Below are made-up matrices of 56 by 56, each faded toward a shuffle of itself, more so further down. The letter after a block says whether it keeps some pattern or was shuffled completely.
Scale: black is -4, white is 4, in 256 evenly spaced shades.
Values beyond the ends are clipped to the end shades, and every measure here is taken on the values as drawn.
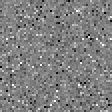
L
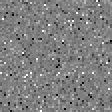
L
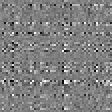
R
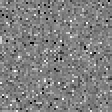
L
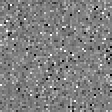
L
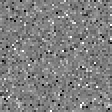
L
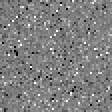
L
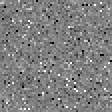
L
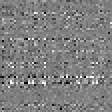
R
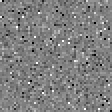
L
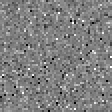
L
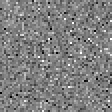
L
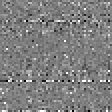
R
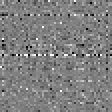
R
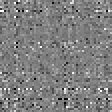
R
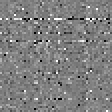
R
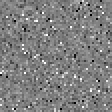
L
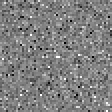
L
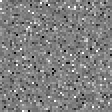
L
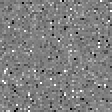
L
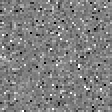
L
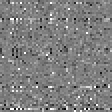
R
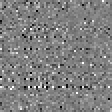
R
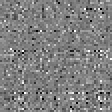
R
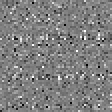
R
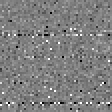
R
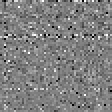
R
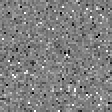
L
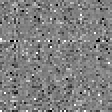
R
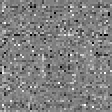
R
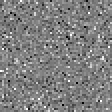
L
